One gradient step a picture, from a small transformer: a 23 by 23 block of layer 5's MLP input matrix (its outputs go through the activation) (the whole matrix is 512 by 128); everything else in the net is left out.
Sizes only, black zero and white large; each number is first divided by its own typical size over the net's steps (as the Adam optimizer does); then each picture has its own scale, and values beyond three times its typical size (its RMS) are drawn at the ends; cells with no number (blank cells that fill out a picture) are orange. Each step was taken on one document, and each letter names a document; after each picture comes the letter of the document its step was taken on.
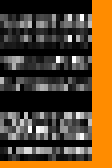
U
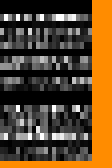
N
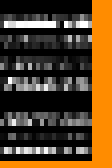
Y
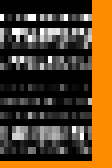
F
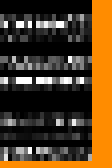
U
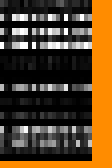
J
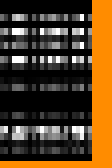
F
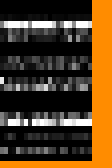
Y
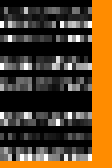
U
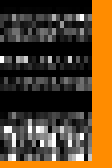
U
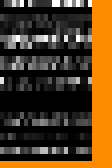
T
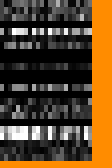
J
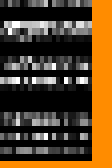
Y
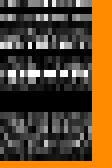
N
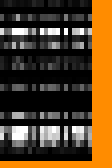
J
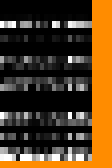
U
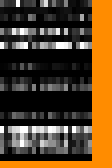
J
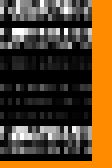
J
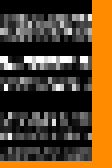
N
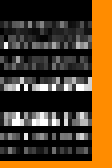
T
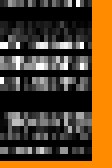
T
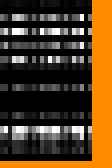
F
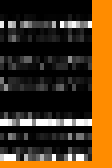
U
